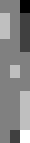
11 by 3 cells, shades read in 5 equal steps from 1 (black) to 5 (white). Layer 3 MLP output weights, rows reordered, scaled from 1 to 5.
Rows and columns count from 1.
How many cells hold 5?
1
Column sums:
35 33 33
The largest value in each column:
4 4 5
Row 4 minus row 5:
0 0 -1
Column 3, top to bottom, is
1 2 2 2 3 3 3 4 4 4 5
